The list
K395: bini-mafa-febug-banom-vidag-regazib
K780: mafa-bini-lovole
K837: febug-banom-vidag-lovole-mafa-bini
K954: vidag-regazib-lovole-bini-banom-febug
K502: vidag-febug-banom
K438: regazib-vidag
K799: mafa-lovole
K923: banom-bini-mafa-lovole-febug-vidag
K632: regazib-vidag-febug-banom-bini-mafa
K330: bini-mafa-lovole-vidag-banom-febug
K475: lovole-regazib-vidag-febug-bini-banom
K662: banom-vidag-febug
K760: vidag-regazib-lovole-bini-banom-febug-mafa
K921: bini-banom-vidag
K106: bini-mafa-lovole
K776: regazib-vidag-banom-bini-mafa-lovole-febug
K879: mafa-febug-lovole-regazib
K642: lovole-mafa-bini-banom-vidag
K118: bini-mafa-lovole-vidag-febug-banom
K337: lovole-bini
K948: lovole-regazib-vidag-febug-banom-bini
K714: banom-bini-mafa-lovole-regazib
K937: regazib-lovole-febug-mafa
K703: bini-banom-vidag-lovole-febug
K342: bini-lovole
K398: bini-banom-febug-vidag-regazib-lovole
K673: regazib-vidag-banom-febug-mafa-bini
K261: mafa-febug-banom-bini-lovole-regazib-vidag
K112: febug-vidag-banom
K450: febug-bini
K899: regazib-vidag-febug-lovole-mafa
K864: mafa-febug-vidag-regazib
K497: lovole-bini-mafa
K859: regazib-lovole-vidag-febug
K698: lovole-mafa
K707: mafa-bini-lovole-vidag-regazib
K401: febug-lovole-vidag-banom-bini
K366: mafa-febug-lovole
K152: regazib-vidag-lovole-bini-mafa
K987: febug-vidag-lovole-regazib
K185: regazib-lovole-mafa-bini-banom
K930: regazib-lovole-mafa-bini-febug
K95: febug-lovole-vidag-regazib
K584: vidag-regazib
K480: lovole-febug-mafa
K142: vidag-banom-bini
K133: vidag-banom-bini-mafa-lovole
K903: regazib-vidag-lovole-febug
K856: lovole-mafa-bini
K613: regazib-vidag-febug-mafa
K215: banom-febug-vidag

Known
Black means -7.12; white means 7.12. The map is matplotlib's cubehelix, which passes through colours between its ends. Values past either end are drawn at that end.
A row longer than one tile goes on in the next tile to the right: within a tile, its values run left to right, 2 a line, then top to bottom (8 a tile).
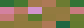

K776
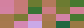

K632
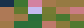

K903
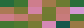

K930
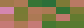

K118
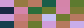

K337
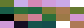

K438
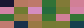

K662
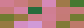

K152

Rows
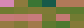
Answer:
K475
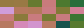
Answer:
K760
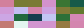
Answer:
K799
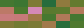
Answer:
K954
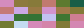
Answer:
K106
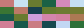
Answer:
K921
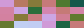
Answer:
K497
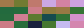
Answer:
K95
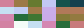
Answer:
K698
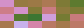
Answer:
K133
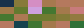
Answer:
K859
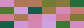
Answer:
K856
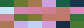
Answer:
K480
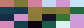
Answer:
K584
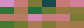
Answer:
K401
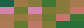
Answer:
K330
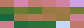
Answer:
K261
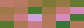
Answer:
K673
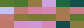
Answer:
K937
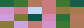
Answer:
K366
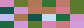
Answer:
K342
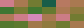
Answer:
K948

